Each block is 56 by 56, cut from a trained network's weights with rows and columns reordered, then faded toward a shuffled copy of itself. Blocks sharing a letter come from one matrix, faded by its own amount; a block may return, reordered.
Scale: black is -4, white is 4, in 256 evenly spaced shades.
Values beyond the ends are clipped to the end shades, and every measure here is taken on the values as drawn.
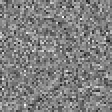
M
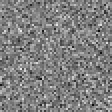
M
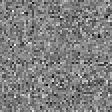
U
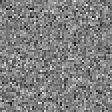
M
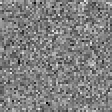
U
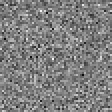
M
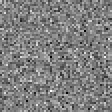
U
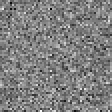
M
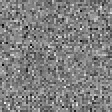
U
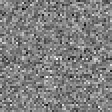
M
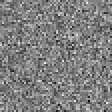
U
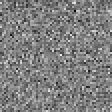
M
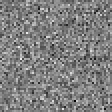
M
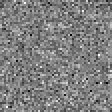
U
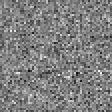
M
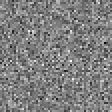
M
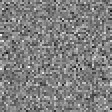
M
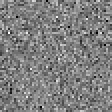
U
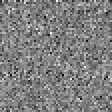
U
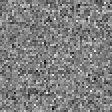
U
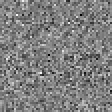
M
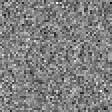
U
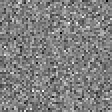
M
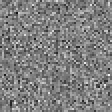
M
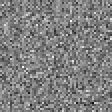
U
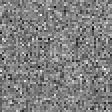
U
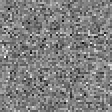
U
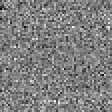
M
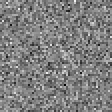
U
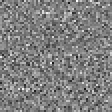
M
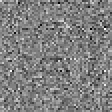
M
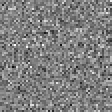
M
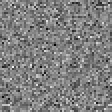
U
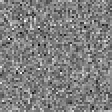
U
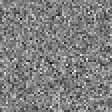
U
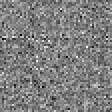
U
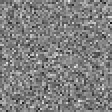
M
